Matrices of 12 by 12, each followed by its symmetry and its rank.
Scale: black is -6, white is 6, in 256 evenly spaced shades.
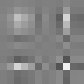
symmetric, rank one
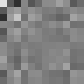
symmetric, rank two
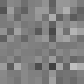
neither, rank two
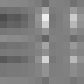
neither, rank one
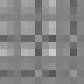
symmetric, rank one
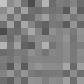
symmetric, rank two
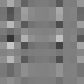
neither, rank one
